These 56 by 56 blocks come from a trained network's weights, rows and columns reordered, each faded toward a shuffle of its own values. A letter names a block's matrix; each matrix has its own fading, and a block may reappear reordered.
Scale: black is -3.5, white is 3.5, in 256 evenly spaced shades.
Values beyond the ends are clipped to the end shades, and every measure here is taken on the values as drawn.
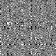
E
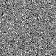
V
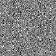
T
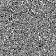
V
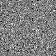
V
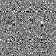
E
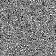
V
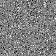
V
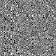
T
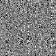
T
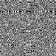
E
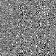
T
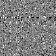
T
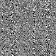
T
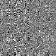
T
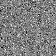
V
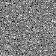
V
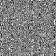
T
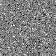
V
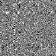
T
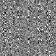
T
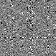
T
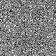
V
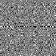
E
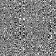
T
